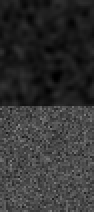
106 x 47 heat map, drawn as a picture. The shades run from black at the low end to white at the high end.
It is made of 2 by 1 panels. Panel 1,1: very low, blotchy, faint in contrast. Panel 2,1: low, fine-grained.
